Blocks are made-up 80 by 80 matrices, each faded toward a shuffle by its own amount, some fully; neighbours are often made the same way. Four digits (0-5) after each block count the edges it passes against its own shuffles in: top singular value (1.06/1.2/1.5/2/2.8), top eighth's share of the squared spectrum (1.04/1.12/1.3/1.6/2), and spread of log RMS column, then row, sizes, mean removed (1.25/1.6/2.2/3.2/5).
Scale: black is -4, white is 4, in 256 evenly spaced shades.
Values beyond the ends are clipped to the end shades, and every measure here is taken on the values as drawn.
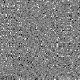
4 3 2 2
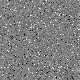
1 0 0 0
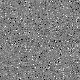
3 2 1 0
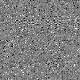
3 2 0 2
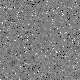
1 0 0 0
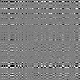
5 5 3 4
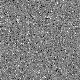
2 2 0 0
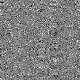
4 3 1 1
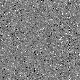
1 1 1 0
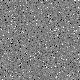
0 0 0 0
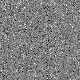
0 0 1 0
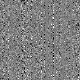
2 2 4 0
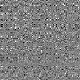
4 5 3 3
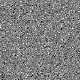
3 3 1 1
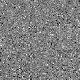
3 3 1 1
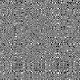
4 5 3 3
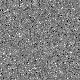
1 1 0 0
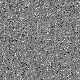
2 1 0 0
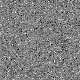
1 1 0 0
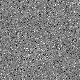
0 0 0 0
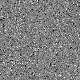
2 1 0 0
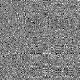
4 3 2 2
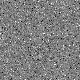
2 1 0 0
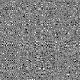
4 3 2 2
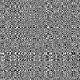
5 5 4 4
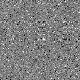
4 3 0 2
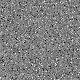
1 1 0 0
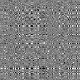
5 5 3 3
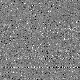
3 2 0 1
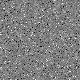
0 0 0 0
